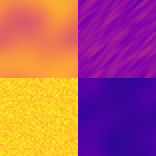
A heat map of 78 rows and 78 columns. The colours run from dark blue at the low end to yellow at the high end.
It is made of 2 by 2 panels. Panel 1,1: high, smooth. Panel 1,2: low, slanting up to the right, faint in contrast. Panel 2,1: very high, fine-grained, faint in contrast. Panel 2,2: very low, smooth, faint in contrast.
